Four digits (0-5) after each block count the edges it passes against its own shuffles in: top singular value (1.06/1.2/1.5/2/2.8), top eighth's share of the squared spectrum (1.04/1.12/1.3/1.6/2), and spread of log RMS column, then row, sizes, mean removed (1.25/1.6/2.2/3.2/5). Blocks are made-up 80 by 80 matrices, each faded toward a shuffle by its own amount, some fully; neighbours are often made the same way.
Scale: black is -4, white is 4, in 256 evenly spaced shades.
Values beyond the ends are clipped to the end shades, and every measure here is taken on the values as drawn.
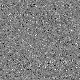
1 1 0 2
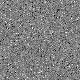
0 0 0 0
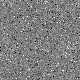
0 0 0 0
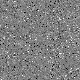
1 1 1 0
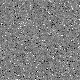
0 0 0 0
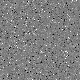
0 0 0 0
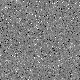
0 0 0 0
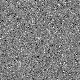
1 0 0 0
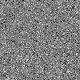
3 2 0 0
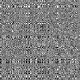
5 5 3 3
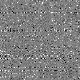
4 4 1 2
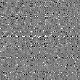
4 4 2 3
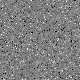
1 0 0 0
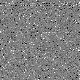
3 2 0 1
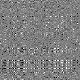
4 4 2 3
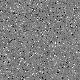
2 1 0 0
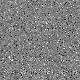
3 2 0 1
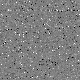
2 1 0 0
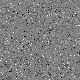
2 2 0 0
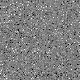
3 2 1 1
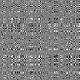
5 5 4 4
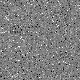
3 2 0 0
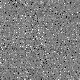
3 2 0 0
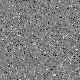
1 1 0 0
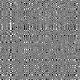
5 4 3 3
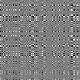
5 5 4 4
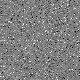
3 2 0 0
